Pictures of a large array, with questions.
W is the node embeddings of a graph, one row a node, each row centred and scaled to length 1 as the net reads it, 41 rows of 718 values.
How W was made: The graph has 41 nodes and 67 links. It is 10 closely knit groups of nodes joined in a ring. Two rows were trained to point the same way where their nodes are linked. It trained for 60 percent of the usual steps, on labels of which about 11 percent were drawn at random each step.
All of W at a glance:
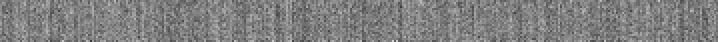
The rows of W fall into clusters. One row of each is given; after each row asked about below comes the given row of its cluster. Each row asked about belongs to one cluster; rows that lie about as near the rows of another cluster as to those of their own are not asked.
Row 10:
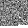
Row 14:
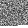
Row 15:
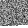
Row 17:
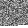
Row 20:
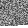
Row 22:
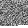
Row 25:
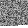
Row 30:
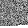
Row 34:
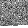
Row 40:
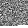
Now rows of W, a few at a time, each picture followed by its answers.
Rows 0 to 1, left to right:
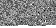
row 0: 20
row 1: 34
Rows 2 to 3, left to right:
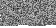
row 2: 17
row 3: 20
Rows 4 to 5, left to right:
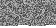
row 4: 17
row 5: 22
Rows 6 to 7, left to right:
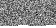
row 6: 14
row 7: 22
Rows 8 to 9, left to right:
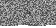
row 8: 10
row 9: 40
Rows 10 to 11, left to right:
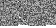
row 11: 10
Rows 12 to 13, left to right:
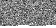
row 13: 10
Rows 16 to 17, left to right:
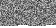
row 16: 25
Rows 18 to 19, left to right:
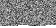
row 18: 15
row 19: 40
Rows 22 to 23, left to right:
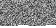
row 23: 17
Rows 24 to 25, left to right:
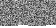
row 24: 10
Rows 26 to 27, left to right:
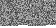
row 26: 15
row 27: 30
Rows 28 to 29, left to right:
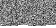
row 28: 15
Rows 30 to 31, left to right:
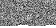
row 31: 22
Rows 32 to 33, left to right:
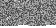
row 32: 14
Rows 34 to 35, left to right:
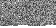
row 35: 40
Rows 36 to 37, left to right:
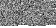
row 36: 25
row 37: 20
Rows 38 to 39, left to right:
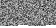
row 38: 17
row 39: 20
